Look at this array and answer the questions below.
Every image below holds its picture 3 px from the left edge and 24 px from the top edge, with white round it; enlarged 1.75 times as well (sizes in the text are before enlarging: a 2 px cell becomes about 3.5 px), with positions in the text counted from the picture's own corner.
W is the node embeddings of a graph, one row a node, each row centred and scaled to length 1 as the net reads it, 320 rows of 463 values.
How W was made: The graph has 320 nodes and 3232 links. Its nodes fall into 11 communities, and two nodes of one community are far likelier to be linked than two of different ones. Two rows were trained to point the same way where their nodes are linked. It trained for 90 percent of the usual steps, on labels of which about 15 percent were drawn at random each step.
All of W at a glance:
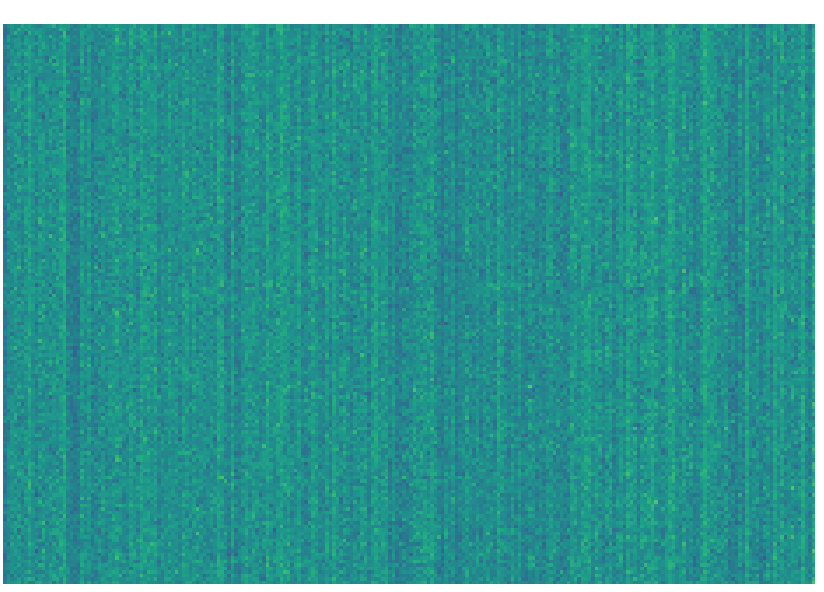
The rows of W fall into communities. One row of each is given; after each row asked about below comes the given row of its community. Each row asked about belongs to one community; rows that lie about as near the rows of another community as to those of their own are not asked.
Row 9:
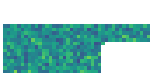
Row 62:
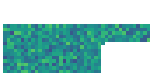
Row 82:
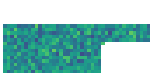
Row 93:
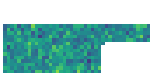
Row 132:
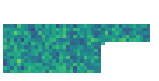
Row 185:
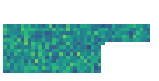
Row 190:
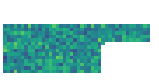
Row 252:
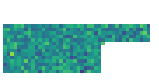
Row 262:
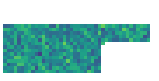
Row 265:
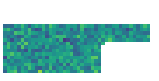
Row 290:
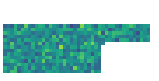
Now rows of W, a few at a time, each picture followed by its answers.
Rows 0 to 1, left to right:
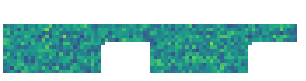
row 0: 290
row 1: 93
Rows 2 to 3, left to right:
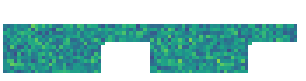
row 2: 93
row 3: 132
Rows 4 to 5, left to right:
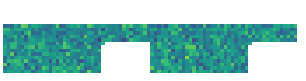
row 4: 93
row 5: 185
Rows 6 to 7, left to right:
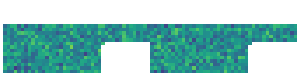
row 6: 9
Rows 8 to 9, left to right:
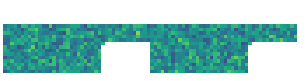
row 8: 93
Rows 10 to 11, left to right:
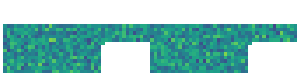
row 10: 93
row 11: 132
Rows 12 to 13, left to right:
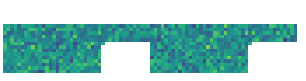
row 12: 185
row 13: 93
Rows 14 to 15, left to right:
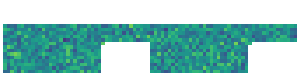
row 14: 265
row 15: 262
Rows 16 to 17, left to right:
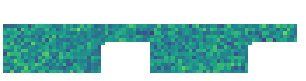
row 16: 132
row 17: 262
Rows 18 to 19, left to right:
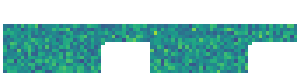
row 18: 93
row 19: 290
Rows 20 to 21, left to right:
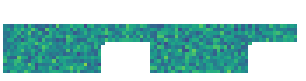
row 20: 252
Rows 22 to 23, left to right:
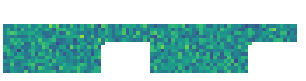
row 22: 252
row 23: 190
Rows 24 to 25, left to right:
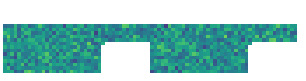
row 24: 93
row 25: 9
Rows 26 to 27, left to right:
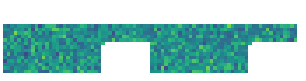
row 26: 9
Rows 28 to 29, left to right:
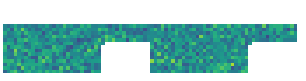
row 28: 132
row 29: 252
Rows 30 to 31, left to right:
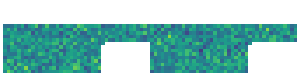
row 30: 62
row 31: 9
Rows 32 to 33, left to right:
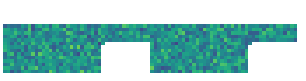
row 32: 252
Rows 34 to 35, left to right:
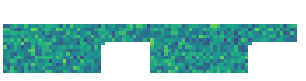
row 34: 9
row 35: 185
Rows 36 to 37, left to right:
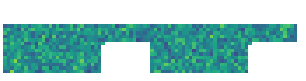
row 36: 185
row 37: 93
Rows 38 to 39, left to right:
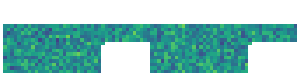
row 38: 9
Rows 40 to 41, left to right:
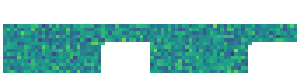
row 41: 252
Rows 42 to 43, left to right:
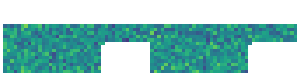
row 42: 82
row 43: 265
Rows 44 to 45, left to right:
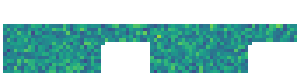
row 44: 262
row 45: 290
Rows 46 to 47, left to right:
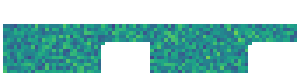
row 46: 82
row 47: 62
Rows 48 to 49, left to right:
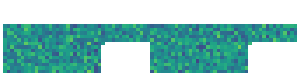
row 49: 190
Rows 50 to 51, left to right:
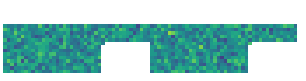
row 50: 290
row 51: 9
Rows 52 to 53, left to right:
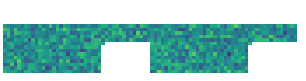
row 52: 290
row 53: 132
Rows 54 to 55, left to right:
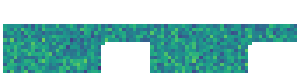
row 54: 132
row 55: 93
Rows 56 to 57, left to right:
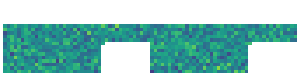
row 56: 62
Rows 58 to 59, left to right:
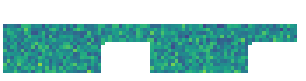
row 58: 262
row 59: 132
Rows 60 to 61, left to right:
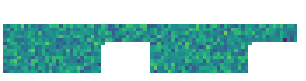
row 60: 252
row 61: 62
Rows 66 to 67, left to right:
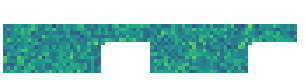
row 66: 262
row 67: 290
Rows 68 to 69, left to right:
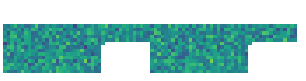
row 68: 62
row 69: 262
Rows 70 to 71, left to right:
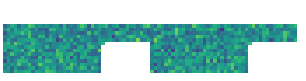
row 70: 262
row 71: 262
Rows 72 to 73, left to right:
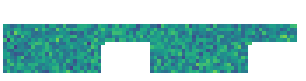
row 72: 290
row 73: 190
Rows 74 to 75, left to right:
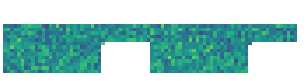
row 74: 185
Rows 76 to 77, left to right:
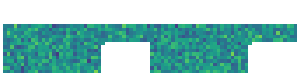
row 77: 93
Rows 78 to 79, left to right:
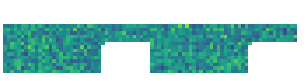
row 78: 93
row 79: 185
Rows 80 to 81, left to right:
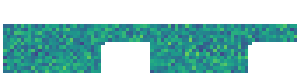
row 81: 185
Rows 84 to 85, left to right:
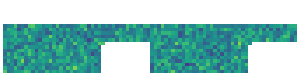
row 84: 262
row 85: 290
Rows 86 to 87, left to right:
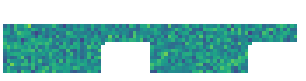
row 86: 190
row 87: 185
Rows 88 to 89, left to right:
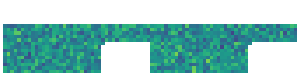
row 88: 290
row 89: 185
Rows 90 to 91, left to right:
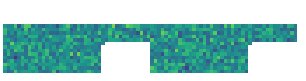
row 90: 9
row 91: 62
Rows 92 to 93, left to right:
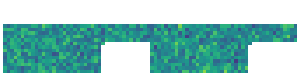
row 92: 132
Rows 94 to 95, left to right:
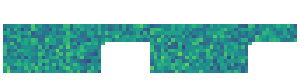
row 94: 93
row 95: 132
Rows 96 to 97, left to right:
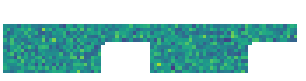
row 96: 185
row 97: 290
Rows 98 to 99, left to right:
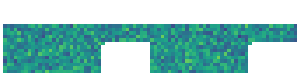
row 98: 82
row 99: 62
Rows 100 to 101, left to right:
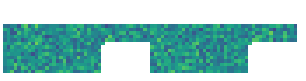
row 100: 93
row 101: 132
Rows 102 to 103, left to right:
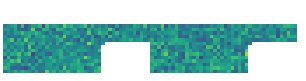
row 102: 62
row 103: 185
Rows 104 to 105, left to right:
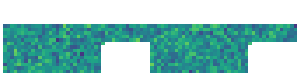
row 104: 132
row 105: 9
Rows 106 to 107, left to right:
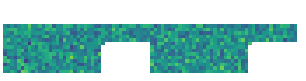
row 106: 62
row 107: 93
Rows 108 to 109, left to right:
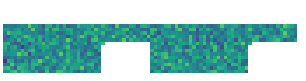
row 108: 62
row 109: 265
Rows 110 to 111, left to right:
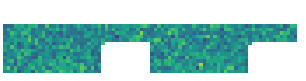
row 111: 262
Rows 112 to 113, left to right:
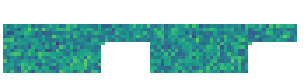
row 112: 185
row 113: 262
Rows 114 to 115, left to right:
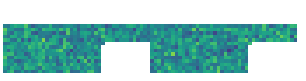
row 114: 265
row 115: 290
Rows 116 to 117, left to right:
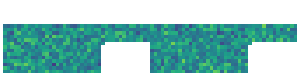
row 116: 132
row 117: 290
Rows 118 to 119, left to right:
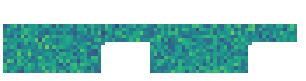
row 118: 262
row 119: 252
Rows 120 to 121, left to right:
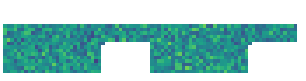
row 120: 265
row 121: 252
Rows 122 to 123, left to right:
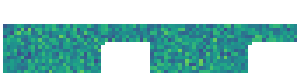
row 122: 252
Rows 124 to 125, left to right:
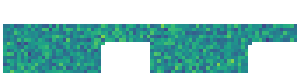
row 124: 290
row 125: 265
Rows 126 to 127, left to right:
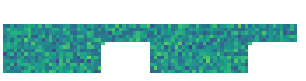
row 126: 262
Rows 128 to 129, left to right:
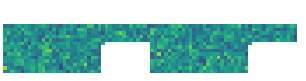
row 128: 132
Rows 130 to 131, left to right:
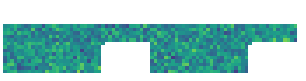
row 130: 190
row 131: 290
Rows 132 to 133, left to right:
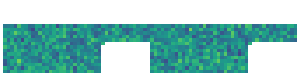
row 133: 190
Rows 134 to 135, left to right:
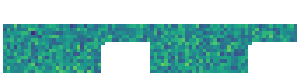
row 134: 262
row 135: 93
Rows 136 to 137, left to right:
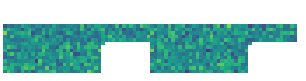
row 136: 265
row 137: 185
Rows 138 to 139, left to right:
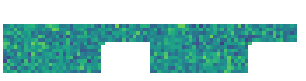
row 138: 190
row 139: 185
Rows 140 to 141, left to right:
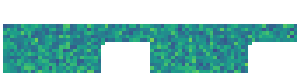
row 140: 262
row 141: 132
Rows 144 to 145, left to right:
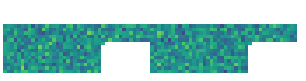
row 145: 290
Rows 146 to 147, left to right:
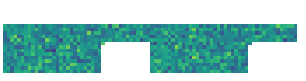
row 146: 262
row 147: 62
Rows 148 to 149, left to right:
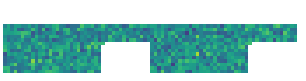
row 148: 190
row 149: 262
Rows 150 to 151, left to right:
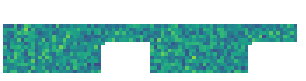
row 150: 132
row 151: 132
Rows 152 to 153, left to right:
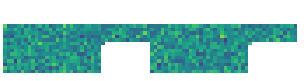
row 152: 62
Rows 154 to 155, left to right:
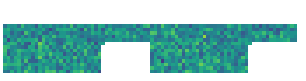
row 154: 185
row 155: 190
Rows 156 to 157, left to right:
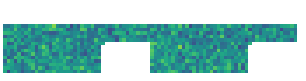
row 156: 252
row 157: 185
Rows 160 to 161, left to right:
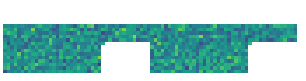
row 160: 82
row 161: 262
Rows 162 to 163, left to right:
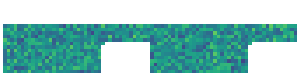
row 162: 190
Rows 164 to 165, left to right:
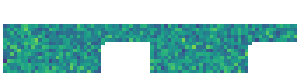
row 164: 262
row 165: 185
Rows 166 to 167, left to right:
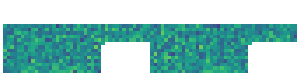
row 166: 290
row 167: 93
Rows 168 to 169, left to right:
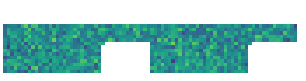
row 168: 93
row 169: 265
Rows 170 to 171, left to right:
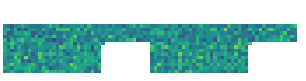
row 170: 185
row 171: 190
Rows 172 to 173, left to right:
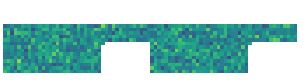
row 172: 62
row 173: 9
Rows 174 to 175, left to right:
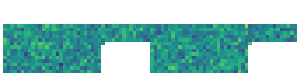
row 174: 9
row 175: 185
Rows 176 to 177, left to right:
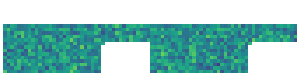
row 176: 262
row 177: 132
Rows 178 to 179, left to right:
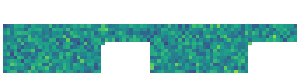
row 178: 93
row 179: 9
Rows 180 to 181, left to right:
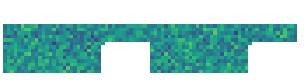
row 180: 262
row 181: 93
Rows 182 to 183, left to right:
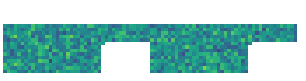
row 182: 93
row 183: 62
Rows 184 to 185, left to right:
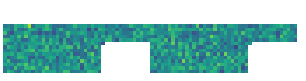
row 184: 265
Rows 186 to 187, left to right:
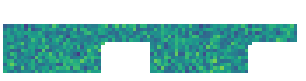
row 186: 252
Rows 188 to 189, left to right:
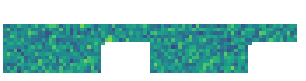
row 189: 290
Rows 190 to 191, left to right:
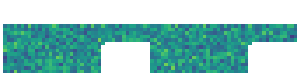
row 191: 62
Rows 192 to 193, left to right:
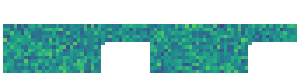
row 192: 62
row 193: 252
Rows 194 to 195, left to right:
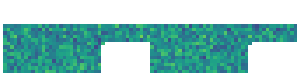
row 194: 262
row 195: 62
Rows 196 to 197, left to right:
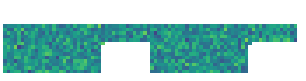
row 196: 82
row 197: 9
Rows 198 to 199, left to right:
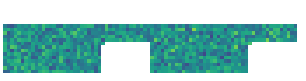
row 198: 132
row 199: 82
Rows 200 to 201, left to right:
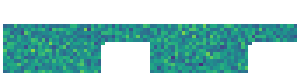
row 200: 190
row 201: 62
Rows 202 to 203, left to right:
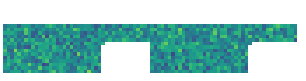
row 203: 9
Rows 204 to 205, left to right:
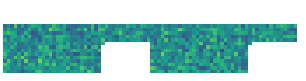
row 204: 262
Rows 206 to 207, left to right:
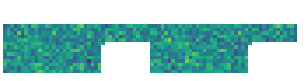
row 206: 93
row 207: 93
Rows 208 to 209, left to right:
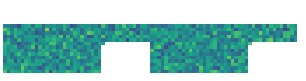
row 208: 82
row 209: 290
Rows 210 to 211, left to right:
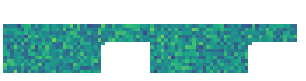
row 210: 9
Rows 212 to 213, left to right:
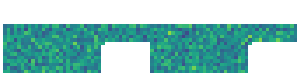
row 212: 252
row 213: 132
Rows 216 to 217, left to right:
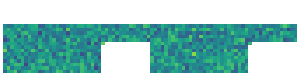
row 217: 185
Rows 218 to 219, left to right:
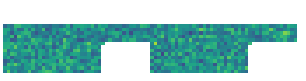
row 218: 190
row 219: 262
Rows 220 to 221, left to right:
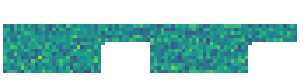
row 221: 82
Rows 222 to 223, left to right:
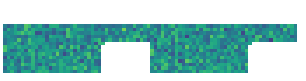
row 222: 190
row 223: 93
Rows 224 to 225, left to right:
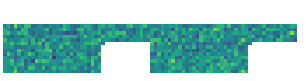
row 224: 290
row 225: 185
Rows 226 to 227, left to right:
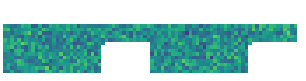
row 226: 185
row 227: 262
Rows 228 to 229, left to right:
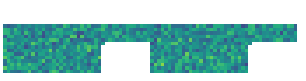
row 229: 252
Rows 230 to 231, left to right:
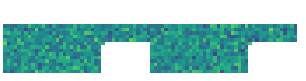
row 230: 82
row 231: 82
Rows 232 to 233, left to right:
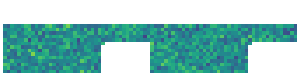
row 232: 9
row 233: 132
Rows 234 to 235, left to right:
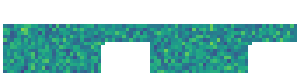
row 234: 190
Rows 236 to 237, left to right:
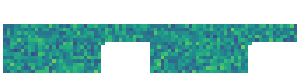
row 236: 93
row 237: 62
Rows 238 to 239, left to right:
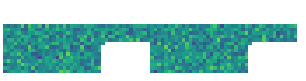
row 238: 62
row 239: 185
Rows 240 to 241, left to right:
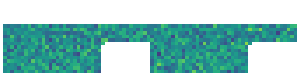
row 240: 262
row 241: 190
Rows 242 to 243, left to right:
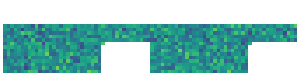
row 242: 9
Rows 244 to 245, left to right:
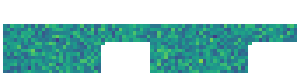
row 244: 9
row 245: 62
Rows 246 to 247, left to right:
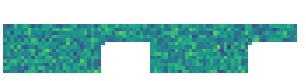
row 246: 252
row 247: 265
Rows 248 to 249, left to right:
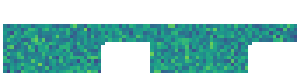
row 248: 265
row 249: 93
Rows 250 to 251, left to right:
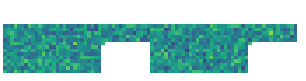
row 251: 132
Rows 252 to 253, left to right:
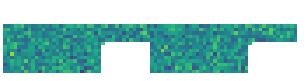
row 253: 262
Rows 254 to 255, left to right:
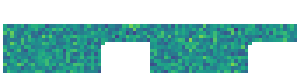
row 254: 93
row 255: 252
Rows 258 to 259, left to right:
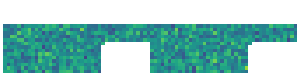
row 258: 265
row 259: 62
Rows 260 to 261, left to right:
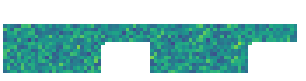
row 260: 82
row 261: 290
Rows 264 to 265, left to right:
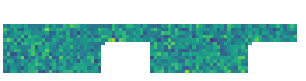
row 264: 9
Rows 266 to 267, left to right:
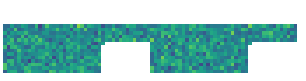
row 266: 9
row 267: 132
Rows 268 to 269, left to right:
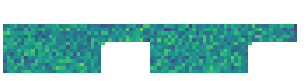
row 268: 190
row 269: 62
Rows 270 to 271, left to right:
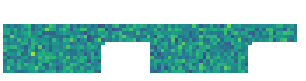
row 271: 262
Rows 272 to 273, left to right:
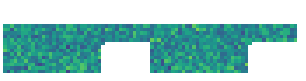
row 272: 185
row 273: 262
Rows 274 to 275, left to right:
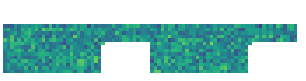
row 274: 185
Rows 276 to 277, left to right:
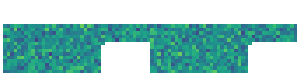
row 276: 252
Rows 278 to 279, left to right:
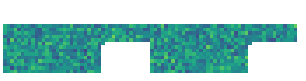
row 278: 132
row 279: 185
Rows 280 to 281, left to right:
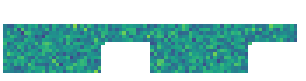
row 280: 252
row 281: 93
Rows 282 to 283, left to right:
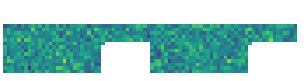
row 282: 62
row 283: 9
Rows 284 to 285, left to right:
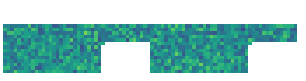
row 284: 82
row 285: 262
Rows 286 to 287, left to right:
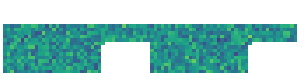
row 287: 290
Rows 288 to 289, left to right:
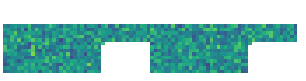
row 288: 252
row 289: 290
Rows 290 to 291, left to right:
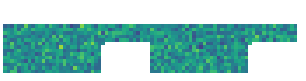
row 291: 290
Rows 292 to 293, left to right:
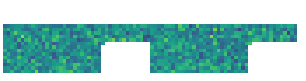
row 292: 290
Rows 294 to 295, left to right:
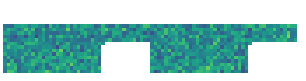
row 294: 190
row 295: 262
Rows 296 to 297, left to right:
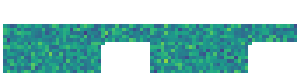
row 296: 190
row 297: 132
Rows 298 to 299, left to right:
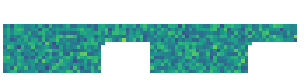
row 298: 290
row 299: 9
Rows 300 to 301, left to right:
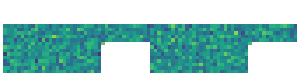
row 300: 132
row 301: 9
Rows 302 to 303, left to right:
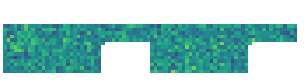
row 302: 9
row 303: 93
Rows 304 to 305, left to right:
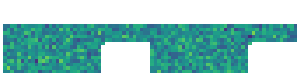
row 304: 93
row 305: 93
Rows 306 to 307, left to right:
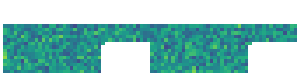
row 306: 290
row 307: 82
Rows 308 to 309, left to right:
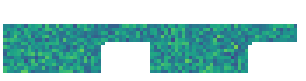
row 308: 62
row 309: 93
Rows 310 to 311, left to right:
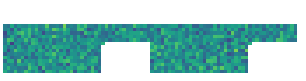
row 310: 262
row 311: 82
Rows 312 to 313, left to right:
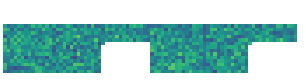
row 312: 132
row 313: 132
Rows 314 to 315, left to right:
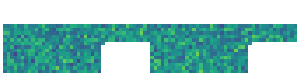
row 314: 290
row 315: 290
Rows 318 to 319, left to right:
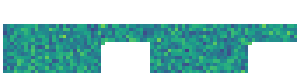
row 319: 252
